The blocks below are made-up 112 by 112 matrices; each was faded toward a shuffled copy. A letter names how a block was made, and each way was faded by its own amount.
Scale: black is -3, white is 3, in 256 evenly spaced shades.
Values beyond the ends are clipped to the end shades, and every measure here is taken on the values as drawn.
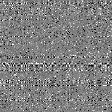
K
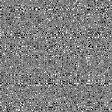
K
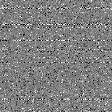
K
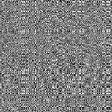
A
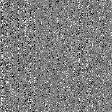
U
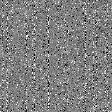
U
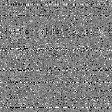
K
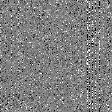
U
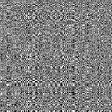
A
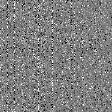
U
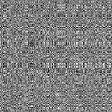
A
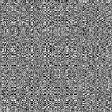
A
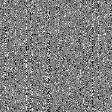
U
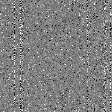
U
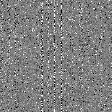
U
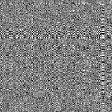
A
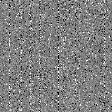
U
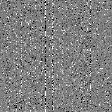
U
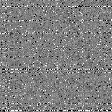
K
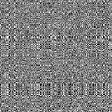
A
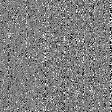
U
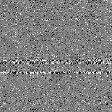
K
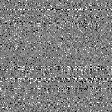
K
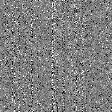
U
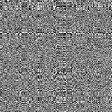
A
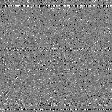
K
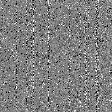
U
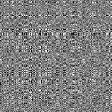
A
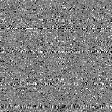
K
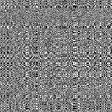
A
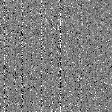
U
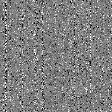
U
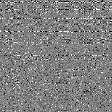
K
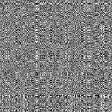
A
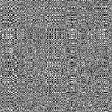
A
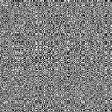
A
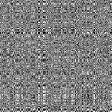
A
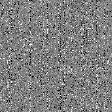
U
